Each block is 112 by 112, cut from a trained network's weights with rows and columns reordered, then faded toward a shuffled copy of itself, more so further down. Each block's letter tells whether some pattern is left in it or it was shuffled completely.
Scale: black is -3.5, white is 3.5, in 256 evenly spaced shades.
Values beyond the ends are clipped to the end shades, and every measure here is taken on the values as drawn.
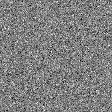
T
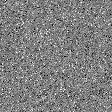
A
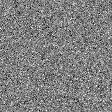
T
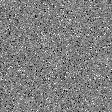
A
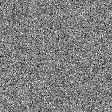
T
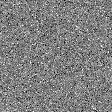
A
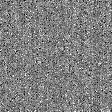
T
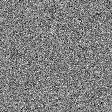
T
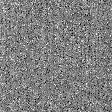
T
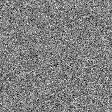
A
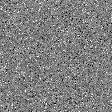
A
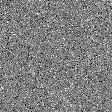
A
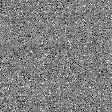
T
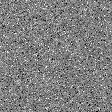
A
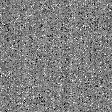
T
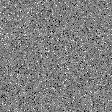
A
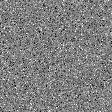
A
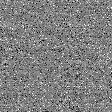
T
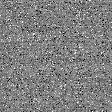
T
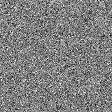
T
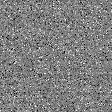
T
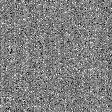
T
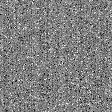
T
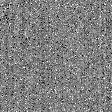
T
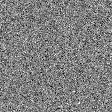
A
